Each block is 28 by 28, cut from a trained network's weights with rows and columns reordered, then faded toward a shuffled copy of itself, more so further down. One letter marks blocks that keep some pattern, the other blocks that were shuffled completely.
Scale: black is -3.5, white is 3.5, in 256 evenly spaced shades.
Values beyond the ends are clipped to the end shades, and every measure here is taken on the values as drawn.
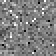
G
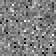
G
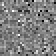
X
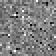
G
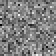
X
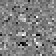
X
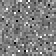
G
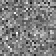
X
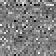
X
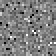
G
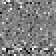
X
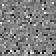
X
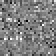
X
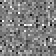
X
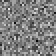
X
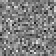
X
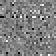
X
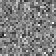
X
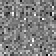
X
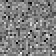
G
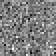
G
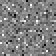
G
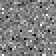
G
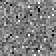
G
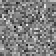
G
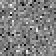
G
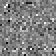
X
